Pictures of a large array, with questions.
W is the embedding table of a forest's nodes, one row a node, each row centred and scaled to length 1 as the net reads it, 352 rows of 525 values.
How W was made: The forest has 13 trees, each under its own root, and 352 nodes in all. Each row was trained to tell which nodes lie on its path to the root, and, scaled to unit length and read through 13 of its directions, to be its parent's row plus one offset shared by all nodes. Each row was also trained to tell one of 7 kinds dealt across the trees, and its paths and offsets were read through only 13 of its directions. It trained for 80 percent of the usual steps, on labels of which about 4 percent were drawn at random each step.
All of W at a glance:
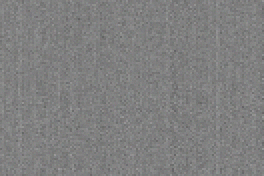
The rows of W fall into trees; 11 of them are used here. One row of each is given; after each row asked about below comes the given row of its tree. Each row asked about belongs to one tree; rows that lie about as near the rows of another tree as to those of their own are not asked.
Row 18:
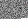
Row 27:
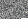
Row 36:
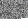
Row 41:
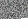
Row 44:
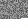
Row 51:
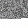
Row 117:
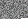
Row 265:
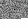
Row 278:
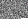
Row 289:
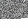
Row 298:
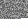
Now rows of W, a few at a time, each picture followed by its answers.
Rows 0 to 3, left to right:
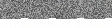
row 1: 27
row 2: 289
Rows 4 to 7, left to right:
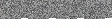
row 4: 27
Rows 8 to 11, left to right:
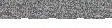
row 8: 298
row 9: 278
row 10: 41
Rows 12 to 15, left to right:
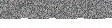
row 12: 265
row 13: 27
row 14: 18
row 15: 289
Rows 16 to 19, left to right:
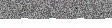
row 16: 51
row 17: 51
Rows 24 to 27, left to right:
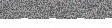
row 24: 289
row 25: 117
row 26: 36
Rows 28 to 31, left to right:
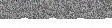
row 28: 44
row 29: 27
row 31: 44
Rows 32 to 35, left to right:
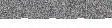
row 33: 117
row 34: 41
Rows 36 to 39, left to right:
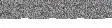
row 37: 41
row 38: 278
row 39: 36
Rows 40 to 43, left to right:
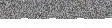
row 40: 27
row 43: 36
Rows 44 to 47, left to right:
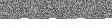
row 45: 41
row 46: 278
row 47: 44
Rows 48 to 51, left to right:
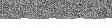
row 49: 41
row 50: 278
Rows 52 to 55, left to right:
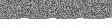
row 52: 278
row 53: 278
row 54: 51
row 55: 36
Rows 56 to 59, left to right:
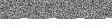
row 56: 27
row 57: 298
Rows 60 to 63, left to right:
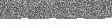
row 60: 117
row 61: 36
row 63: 265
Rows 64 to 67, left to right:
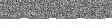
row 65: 44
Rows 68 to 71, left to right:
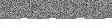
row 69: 289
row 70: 289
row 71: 36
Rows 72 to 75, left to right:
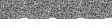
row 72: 27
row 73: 27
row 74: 27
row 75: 298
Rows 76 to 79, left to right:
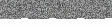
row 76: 51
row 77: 27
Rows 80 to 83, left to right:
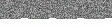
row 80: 289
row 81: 27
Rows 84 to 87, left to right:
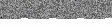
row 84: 18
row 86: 36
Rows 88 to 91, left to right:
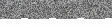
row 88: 36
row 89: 51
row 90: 36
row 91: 27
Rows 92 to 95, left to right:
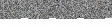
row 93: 41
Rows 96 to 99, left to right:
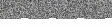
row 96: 27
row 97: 278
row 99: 36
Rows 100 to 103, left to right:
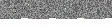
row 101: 265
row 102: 51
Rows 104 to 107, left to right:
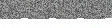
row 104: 36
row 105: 51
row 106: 51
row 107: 289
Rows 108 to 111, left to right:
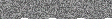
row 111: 278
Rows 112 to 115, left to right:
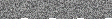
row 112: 289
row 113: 265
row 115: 289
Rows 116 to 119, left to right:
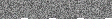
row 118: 289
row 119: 51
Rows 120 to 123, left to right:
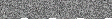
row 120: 27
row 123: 41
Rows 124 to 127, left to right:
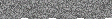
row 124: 27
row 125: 36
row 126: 278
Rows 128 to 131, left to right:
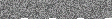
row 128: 289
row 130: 18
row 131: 265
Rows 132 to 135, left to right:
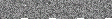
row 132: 289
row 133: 289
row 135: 51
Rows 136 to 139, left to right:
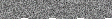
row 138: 36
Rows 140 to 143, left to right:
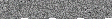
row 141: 27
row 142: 265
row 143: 36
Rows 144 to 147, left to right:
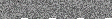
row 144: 265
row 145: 265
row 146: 51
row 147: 278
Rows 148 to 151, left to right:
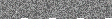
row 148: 41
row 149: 265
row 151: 117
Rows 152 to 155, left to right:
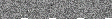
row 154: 265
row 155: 51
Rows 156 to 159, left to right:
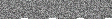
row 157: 289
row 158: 27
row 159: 18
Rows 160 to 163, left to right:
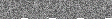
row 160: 44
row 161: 278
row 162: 18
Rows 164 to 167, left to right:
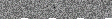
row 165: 41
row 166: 265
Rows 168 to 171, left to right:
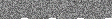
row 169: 289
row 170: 265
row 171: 18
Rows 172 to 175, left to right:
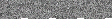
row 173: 27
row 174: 265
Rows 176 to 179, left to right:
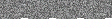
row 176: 289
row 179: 265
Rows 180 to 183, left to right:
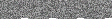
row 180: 289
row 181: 41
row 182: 41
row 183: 36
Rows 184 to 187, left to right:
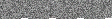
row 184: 265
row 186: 265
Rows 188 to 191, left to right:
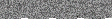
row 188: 27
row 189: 265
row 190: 18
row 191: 36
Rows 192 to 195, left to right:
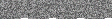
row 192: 289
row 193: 36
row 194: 36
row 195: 27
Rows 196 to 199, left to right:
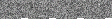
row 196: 36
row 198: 41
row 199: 51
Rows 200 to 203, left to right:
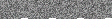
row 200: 41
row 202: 27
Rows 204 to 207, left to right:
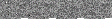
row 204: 278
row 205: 36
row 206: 51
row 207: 298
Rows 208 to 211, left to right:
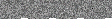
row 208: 27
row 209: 18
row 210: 44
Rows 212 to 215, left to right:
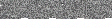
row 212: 289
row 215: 36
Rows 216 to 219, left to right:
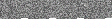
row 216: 36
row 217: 265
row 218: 265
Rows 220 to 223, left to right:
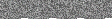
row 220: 265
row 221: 41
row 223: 44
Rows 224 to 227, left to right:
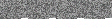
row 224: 265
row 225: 27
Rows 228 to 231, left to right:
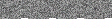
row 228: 36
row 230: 36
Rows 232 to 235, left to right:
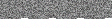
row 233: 278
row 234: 265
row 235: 289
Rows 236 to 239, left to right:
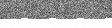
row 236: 18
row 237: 289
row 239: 41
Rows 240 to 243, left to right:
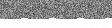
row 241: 27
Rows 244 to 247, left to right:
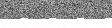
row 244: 289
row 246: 36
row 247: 18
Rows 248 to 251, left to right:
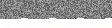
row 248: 278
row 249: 27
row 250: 265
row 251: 51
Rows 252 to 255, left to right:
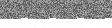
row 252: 41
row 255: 36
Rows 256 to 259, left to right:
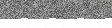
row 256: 27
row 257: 278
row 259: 117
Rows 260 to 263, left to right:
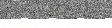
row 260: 278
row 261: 278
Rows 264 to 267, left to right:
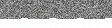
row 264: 41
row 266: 278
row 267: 265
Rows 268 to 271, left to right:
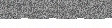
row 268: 27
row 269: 36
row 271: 27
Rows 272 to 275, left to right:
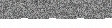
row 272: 18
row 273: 265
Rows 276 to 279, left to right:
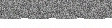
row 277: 36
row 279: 18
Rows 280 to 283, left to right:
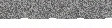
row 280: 265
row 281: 51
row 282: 51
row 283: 265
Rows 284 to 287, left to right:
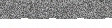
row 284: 117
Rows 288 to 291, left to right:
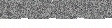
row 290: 289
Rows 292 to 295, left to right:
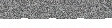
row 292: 44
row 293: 265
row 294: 265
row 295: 41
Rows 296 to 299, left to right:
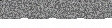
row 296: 27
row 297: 289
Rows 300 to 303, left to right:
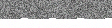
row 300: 41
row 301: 36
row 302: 41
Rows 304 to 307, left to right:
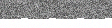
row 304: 117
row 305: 44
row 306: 36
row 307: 27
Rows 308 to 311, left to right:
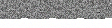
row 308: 41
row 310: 41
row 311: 265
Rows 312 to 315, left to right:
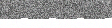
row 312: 36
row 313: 265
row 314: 27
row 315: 36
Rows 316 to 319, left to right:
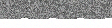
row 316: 41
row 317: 44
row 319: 298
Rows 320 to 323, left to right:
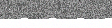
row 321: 27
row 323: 278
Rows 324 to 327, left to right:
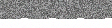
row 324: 27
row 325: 278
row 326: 51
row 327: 27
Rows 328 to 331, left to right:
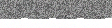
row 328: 51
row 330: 289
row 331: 289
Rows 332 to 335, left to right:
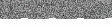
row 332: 36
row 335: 36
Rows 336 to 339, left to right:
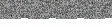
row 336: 278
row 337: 265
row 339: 278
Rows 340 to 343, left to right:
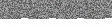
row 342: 117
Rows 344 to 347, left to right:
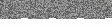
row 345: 51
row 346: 265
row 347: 117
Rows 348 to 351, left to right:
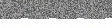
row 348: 265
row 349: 278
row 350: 44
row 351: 41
